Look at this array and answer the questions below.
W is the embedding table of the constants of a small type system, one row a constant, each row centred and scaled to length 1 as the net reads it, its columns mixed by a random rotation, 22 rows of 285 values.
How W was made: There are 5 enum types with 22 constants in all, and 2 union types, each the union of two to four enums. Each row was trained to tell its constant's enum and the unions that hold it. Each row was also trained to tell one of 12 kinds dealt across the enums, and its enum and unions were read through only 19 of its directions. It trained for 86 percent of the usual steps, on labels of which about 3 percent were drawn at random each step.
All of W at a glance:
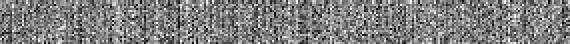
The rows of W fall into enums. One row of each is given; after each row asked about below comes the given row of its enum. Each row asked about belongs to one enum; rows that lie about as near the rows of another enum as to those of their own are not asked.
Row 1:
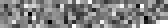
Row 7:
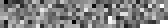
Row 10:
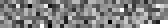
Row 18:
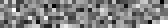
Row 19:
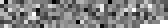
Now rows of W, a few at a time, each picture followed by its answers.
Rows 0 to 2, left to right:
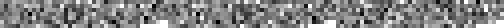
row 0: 1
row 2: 19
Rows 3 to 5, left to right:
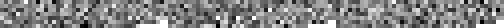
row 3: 7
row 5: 10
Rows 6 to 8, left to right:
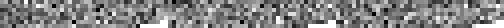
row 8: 7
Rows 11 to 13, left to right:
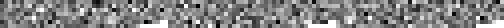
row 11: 7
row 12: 10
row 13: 1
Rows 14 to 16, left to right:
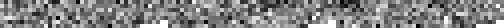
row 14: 19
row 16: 7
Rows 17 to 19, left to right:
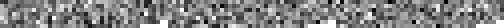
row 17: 10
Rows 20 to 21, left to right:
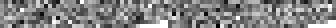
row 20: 19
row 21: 19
